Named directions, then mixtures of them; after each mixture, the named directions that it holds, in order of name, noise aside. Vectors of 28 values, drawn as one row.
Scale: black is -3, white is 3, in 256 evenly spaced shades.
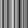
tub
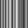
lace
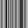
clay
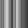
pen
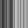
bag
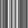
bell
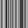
clay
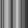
pen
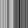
bag, tub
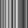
lace, pen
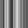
bag, pen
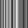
lace, pen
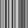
clay, lace
